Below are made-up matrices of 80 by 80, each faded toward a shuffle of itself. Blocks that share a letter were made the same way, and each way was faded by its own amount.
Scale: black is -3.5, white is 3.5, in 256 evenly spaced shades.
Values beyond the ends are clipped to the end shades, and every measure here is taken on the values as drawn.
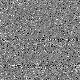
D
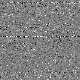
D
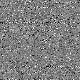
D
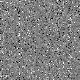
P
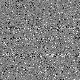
D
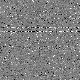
D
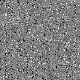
P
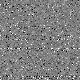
D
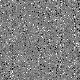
P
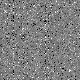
P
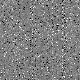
P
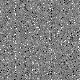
P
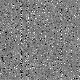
P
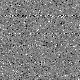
D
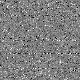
D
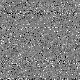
D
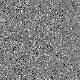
P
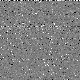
D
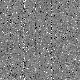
P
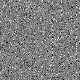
P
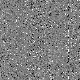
P
